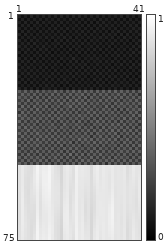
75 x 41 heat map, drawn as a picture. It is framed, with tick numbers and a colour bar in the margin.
It is made of 3 by 1 panels. Panel 1,1: very low, checkered, faint in contrast. Panel 2,1: low, checkered. Panel 3,1: very high, streaked downward, faint in contrast.
